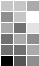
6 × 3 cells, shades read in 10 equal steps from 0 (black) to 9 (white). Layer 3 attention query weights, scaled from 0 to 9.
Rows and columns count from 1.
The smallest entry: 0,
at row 6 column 1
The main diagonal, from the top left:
7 7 8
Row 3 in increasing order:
4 6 8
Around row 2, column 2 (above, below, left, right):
7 4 5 9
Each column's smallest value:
0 3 5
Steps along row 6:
up up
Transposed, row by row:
7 5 6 4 4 0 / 7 7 4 6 4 3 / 6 9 8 5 6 5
